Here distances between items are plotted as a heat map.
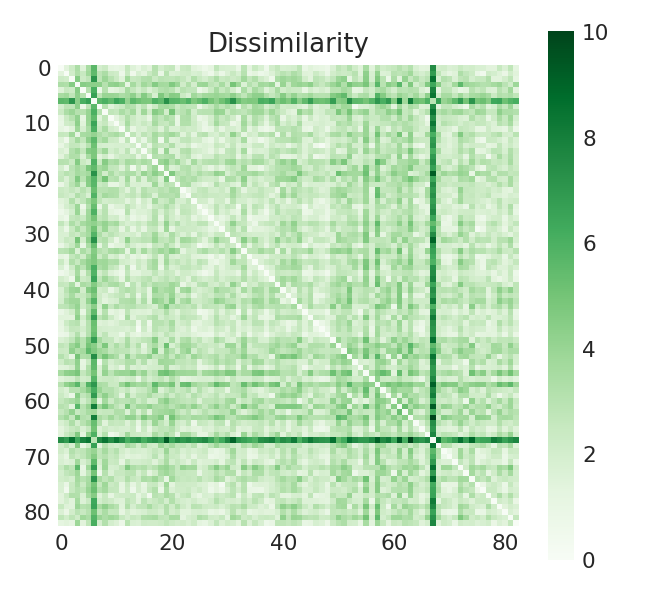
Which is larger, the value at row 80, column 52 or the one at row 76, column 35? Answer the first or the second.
the first
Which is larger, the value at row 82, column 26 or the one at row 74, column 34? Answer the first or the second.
the second
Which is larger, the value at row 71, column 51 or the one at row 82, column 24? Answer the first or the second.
the first
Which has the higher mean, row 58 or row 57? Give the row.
57
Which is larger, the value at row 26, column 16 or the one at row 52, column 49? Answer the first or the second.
the second
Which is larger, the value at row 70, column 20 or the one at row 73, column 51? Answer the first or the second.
the second
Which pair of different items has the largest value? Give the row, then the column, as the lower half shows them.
67, 63
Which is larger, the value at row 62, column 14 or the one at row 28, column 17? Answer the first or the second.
the second
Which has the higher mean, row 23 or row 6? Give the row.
6
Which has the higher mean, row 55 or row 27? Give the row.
55
